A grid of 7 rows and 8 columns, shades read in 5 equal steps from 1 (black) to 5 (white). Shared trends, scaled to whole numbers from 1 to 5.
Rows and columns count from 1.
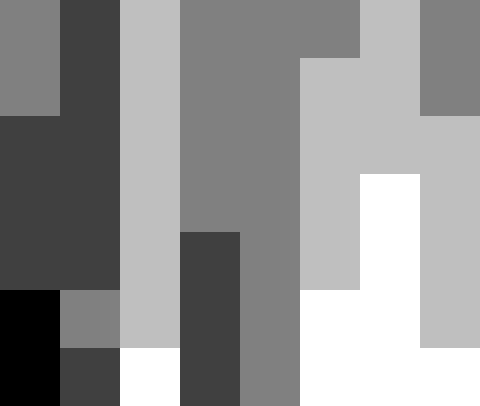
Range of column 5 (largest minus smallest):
0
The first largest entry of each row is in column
3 3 3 7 7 6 3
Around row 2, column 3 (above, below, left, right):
4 4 2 3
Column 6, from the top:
3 4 4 4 4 5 5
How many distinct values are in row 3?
3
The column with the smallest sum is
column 1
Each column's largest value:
3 3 5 3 3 5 5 5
